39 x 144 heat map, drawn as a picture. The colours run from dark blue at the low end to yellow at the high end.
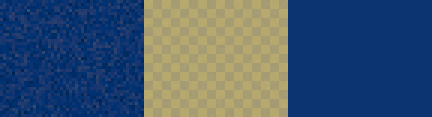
The table splits into one row of 3 panels. Panel 1,1: very low, fine-grained, faint in contrast. Panel 1,2: high, checkered, faint in contrast. Panel 1,3: very low, flat.
